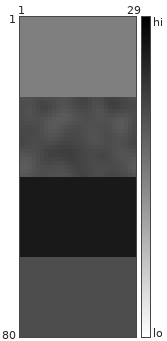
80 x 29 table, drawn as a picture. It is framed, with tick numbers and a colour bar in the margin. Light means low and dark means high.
The table splits into 4 rows of 1 panel. Panel 1,1: middling, flat. Panel 2,1: high, blotchy, faint in contrast. Panel 3,1: very high, flat. Panel 4,1: high, flat.
